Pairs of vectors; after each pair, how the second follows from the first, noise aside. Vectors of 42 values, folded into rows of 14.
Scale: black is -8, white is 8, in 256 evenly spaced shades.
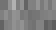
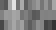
scaled up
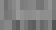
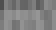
reversed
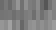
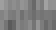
reversed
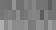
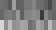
scaled up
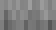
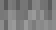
reversed
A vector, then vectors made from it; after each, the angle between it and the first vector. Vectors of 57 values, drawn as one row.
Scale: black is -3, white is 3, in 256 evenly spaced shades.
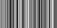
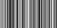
nearly parallel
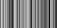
partly aligned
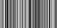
partly aligned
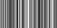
nearly parallel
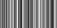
nearly opposite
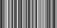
partly opposed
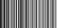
partly opposed
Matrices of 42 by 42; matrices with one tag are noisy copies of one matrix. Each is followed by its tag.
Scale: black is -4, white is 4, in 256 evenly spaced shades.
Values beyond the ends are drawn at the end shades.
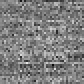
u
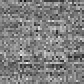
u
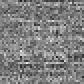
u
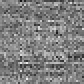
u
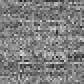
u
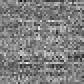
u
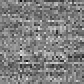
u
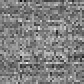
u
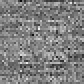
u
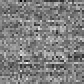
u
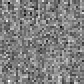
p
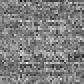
u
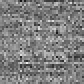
u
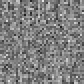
p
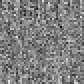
p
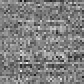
u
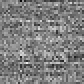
u
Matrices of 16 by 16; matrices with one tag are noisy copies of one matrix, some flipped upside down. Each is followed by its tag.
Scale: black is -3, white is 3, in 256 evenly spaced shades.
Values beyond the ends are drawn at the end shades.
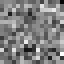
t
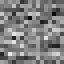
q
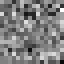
t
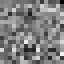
t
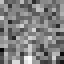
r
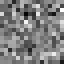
t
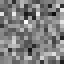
t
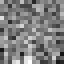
r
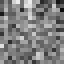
r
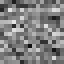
q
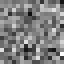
t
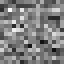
q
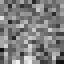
r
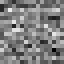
q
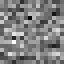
q
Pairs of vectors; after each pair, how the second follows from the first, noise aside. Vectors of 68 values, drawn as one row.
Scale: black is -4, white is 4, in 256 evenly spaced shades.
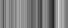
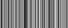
shuffled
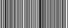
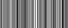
shuffled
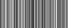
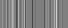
partly zeroed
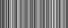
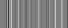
partly zeroed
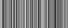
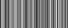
shuffled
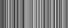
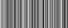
shuffled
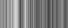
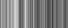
copied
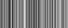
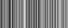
copied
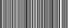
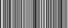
wrapped around
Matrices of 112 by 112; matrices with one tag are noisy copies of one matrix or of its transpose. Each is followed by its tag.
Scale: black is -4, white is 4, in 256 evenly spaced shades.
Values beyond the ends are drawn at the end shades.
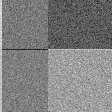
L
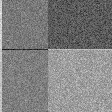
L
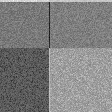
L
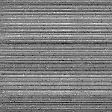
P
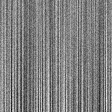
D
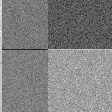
L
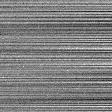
D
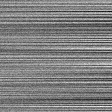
D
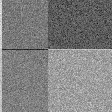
L
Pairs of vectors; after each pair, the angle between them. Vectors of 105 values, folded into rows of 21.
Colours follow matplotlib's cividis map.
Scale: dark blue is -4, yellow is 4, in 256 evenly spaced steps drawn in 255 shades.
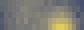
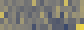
partly opposed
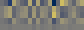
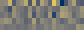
nearly opposite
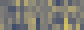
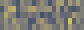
partly opposed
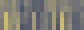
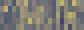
partly opposed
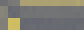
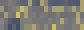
partly opposed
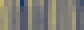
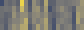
nearly opposite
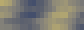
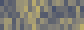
partly opposed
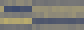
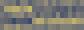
nearly opposite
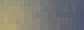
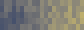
nearly opposite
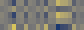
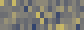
partly opposed
